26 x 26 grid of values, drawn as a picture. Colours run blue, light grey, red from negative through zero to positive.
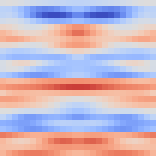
Grain: streaks across. Mirror symmetry: left to right. Stripes: horizontal, repeating 3 times.
